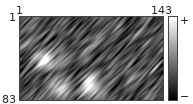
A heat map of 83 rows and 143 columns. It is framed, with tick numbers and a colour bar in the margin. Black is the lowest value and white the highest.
Mirror symmetry: none. Lone odd cells: none. Bumps: three.
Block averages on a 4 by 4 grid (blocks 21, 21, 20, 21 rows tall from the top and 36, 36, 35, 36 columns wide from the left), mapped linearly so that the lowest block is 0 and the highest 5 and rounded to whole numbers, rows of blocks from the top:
1 0 1 0
3 1 0 0
3 1 1 1
1 5 2 1
